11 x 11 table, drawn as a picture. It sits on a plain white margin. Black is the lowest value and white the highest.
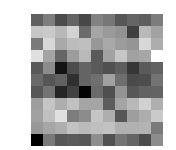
There is no overall slope. Horizontal stripes repeat 2 times down the table. The middle right is the calmest part. On average the colour sits 50% of the way up the scale.
